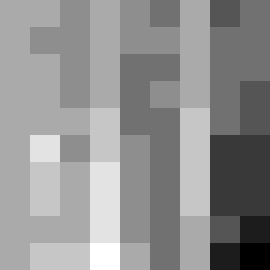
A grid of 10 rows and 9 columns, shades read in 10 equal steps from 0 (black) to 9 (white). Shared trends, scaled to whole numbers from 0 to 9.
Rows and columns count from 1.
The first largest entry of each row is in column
1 1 1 1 4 2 4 4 4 4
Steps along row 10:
up same up down down up down down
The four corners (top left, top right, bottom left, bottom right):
6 4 6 0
